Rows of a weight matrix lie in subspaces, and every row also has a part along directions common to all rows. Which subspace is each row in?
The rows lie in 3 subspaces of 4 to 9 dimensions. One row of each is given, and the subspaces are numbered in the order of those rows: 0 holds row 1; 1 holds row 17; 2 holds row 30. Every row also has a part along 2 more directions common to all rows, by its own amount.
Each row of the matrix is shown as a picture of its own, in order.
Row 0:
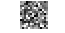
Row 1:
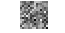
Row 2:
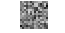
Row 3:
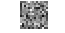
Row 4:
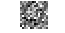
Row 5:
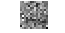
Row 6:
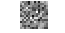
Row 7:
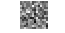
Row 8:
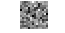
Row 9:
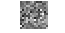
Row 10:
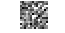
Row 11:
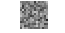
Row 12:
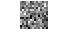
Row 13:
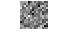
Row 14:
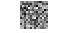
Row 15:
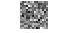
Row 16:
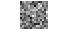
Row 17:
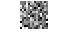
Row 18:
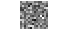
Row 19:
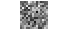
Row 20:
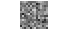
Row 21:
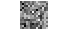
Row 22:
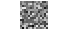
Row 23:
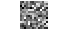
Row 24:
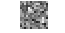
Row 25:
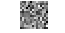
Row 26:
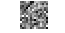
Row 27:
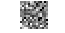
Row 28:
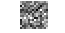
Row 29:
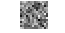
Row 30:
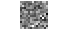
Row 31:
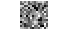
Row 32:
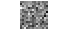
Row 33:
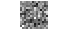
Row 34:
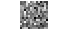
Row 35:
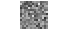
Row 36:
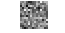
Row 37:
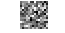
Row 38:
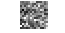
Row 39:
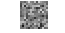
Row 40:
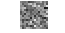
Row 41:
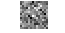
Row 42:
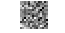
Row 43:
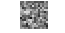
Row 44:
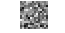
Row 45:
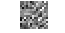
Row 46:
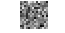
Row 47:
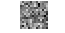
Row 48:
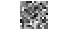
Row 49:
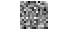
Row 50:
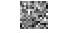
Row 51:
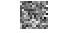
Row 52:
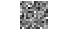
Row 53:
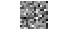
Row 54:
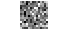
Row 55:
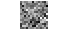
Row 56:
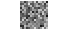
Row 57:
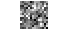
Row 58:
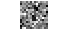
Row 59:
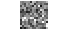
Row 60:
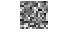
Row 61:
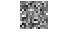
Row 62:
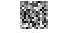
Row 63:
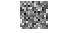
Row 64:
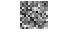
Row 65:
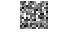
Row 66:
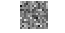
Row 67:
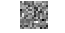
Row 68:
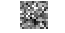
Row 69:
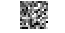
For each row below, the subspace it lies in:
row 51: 2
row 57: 0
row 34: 1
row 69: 0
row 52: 2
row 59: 0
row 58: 2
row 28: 0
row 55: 2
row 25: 0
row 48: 2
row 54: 1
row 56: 1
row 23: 1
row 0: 2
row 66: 0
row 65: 0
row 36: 1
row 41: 0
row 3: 1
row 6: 1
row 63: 2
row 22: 2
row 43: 0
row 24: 2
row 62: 0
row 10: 2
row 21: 0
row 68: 0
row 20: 0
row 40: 2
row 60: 2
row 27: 1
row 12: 0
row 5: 0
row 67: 2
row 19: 1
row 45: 1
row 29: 0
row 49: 1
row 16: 0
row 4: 0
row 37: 1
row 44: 2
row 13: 1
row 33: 0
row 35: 2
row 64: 1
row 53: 0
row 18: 2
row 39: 1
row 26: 0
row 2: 2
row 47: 0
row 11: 1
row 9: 0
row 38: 0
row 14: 2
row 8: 0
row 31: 0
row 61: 0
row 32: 2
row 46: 1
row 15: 2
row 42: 1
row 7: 0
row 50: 2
